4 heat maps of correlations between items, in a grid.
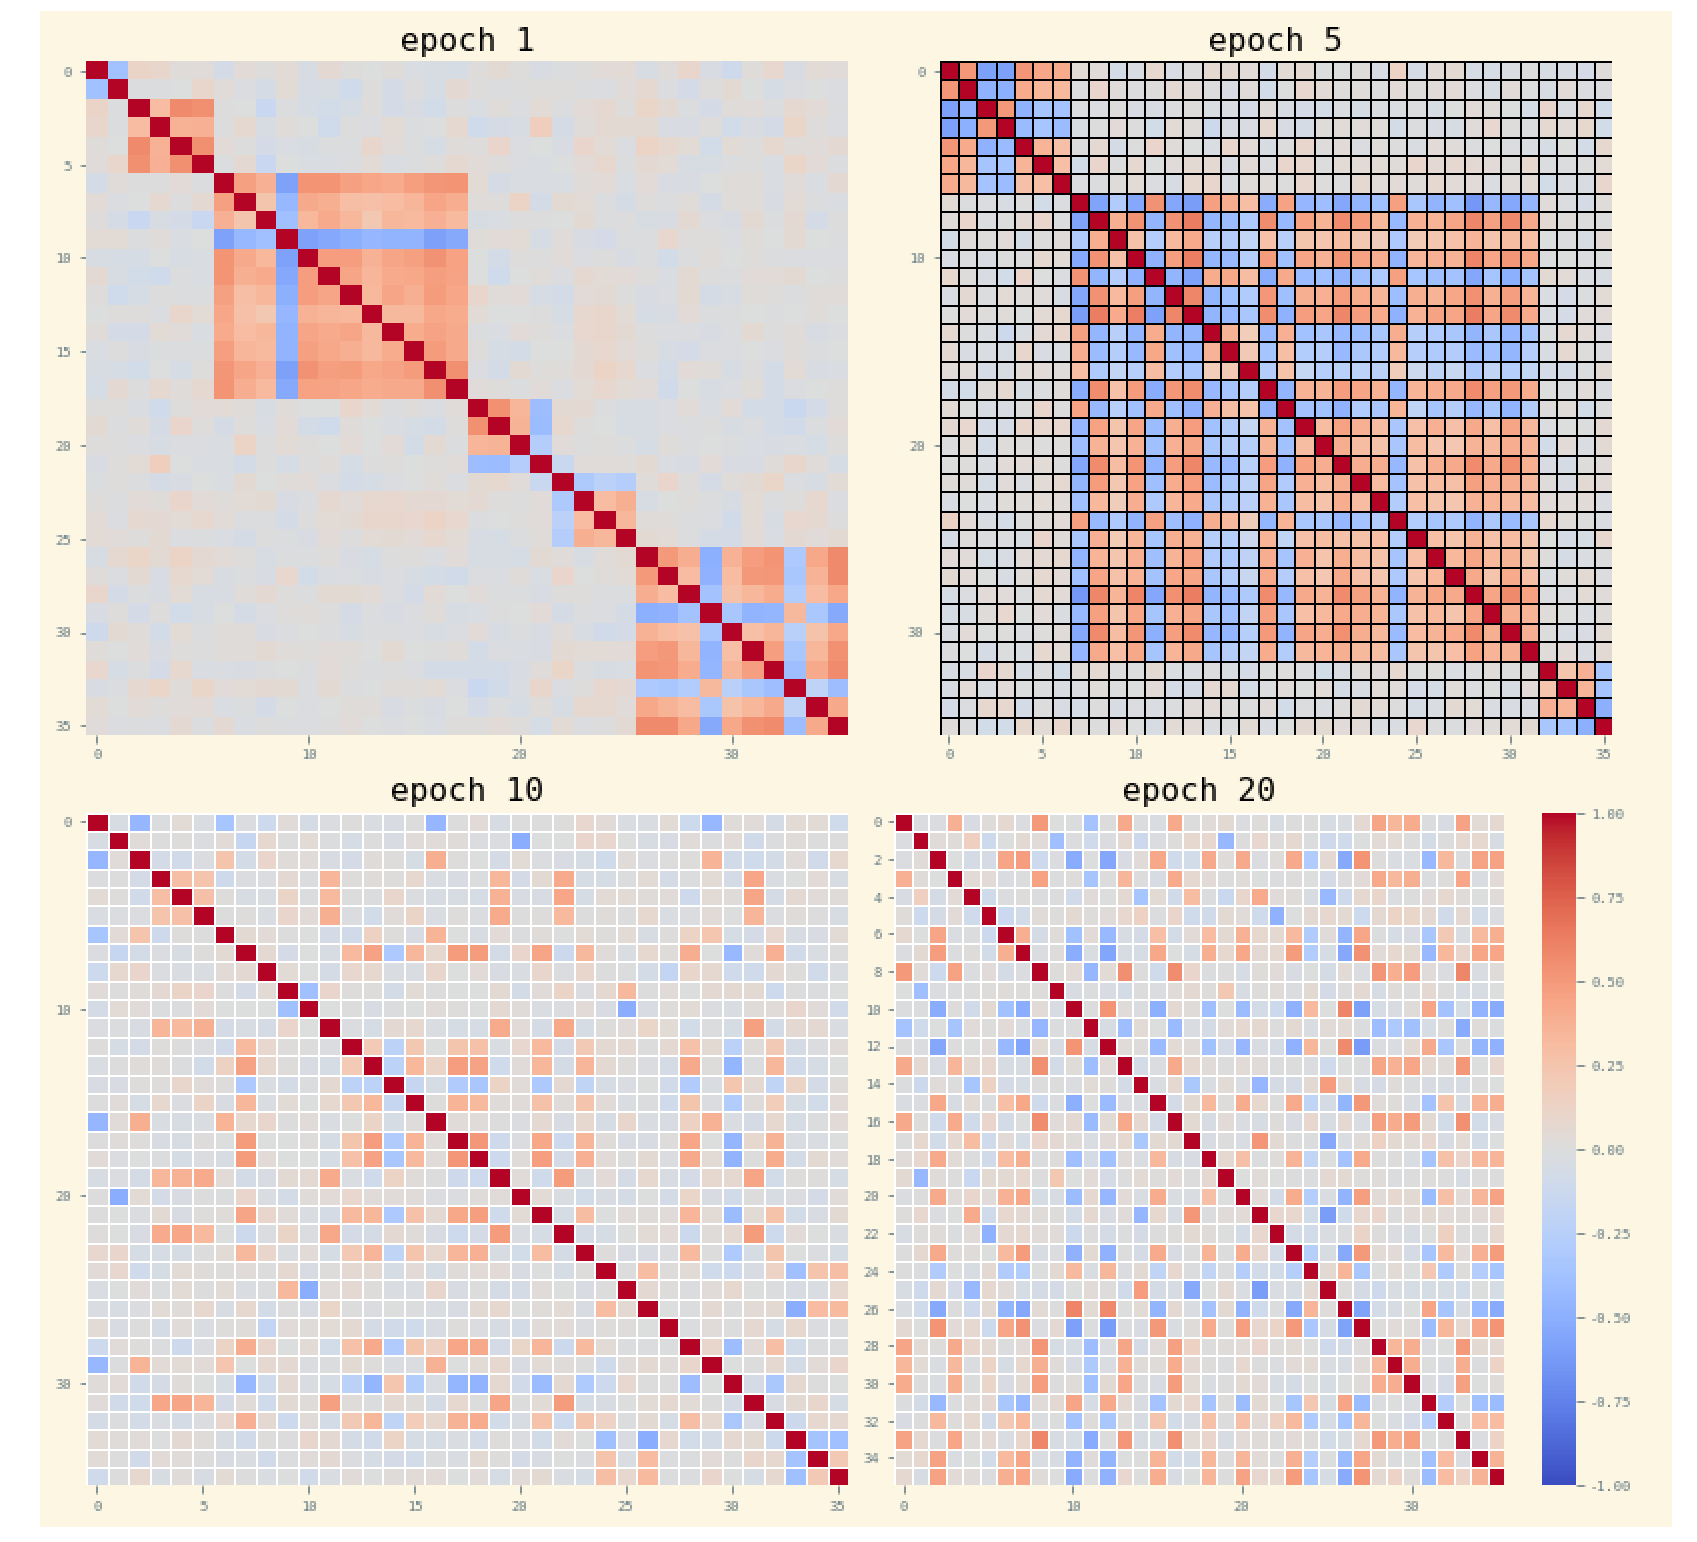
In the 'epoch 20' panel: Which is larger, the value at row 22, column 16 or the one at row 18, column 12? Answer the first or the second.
the first
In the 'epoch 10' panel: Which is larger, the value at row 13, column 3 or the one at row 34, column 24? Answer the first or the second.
the second
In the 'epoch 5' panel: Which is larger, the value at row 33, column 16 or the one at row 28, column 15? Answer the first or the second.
the first
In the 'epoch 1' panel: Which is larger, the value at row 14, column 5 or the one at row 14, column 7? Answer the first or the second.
the second
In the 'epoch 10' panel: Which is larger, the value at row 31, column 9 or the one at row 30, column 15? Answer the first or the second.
the first
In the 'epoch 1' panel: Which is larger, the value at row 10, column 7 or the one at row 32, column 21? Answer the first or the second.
the first
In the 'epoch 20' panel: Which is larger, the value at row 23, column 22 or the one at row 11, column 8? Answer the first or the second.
the first
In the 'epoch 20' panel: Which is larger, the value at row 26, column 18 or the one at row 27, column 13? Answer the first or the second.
the second
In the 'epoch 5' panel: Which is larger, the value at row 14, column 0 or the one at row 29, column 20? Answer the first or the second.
the second
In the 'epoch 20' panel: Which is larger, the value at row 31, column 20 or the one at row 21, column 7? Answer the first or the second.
the second
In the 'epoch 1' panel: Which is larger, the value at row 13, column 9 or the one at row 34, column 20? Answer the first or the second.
the second
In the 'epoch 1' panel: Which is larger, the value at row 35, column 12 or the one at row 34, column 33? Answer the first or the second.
the first
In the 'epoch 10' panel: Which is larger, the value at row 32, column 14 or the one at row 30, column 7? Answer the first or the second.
the first
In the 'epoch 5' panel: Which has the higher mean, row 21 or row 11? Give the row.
21
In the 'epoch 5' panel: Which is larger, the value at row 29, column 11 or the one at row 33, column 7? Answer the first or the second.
the second
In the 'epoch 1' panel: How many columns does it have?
36
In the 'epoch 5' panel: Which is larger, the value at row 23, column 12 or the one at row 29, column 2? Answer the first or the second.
the first
